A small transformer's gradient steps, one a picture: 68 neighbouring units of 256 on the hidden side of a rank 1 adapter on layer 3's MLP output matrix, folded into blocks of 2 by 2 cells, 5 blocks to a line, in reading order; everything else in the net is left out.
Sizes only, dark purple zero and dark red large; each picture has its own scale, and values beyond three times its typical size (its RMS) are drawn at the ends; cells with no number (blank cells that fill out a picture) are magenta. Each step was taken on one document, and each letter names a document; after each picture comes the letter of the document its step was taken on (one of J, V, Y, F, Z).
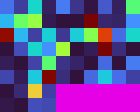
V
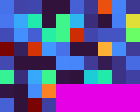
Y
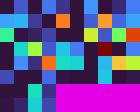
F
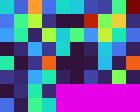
V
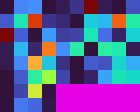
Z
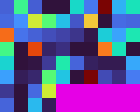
Y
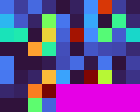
Y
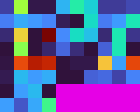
Z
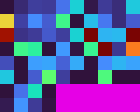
F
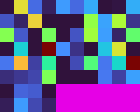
Z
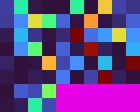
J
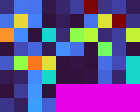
Z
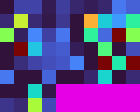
F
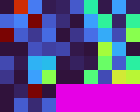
Z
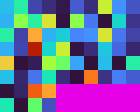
Y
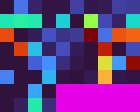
F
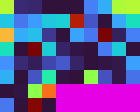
Y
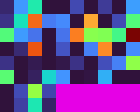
J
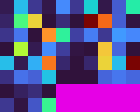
Z
